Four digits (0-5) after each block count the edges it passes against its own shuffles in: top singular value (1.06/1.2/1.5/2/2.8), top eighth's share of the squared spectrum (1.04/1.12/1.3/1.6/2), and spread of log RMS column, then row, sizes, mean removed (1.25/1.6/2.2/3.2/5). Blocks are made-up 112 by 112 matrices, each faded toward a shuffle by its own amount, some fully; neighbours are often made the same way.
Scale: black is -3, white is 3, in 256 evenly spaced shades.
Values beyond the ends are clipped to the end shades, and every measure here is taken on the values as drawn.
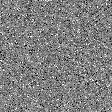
0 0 0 0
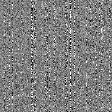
2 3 4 0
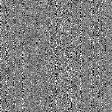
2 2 4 0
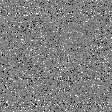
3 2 0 1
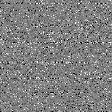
4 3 0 2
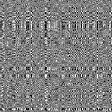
5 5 4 4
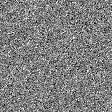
0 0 0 0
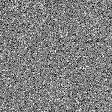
1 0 0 0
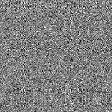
4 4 2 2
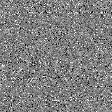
3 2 1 2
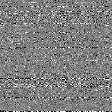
4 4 1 4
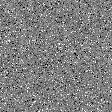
0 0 0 0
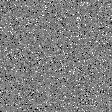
0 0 0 0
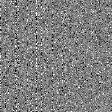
2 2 3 0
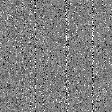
2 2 3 0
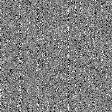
2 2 3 0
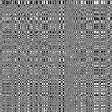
5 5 4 4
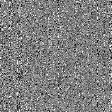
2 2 3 0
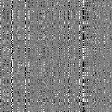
5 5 4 3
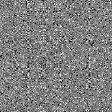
4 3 2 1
